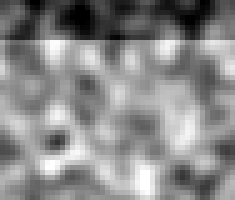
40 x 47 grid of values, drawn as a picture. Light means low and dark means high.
Ninth with the highest average: top middle. Seam: horizontal, 20% of the way down, the top part higher. Lone odd cells: none. Grain: blotchy. Ninth with the lowest average: bottom middle. Stripes: none.
